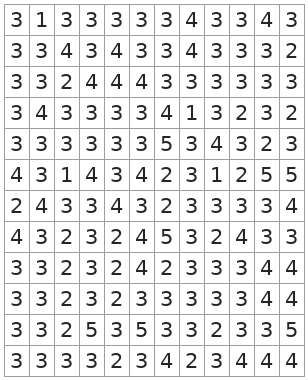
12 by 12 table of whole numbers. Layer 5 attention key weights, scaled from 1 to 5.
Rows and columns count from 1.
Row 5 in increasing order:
2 3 3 3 3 3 3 3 3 3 4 5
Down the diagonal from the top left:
3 3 2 3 3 4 2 3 3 3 3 4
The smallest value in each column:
2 1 1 3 2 3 2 1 1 2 2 2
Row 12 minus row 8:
-1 0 1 0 0 -1 -1 -1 1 0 1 1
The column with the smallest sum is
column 3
